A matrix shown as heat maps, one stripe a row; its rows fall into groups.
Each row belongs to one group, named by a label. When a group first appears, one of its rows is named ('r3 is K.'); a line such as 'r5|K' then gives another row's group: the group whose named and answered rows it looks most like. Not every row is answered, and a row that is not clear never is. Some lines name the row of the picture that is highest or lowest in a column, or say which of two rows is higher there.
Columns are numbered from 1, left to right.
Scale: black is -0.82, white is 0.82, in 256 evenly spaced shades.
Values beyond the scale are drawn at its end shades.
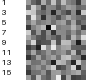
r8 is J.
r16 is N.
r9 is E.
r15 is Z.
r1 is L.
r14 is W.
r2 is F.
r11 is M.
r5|M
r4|F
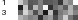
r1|J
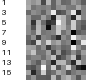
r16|E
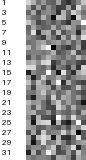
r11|W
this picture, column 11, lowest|27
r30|W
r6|E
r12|Z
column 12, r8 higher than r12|Yes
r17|N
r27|M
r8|J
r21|N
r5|J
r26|J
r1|J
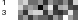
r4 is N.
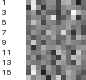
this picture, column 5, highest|7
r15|F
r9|F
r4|W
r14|F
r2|F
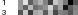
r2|N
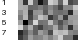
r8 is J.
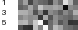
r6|L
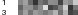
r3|M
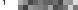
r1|J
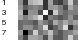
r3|L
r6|W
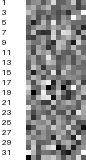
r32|Z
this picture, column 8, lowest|18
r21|E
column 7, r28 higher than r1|Yes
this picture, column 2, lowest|19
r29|E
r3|J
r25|M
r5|L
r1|W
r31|J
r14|F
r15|L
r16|F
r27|M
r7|E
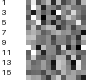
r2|F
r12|M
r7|N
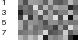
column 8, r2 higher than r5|Yes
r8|M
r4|M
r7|W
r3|Z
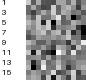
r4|N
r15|W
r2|E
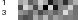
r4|L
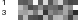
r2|J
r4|E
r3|M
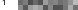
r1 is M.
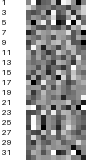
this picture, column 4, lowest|26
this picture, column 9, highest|5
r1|E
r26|F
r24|F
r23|L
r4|W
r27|L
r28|F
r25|F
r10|F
